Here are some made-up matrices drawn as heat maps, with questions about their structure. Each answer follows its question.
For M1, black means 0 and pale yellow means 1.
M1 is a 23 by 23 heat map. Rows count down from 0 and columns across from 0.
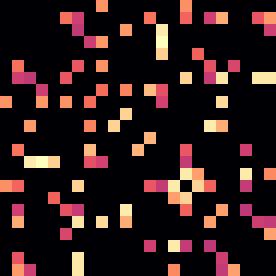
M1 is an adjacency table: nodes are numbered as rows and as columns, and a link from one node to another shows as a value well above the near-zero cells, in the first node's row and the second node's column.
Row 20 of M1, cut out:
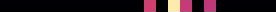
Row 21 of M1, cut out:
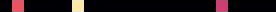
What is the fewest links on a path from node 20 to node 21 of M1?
3
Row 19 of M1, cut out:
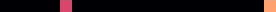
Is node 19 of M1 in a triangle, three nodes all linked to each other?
no
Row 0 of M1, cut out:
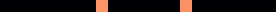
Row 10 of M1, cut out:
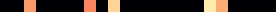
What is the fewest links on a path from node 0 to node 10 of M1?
3
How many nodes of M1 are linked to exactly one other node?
2
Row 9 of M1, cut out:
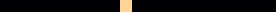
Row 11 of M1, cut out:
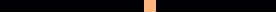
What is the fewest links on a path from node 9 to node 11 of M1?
4
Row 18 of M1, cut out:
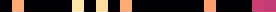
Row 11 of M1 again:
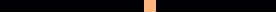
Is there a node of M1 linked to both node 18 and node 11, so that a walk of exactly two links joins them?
no
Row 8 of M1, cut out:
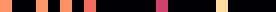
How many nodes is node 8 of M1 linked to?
6
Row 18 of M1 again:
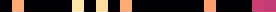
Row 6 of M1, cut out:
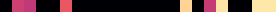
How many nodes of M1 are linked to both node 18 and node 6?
4
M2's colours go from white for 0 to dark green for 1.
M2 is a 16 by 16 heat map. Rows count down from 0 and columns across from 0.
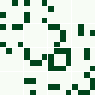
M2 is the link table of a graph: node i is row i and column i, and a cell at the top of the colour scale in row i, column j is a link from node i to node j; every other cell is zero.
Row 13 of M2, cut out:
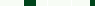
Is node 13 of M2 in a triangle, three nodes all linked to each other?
yes
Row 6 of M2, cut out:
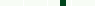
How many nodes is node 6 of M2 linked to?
1
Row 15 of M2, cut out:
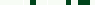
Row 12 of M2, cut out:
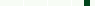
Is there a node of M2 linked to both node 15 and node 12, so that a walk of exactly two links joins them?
yes
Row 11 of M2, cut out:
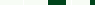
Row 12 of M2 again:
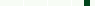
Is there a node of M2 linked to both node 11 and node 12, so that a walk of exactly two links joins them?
no
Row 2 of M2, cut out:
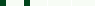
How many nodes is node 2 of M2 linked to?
2
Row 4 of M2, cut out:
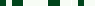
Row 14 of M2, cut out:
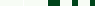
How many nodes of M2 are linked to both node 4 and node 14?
2
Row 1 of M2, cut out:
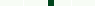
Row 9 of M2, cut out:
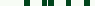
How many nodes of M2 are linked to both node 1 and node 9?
1
